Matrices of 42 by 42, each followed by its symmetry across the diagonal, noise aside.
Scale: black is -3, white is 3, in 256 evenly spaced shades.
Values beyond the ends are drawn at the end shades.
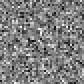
antisymmetric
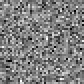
neither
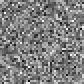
symmetric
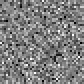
symmetric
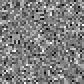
symmetric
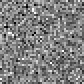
symmetric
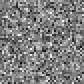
antisymmetric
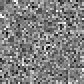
symmetric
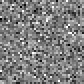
neither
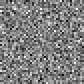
antisymmetric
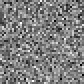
neither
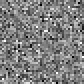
antisymmetric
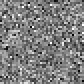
neither
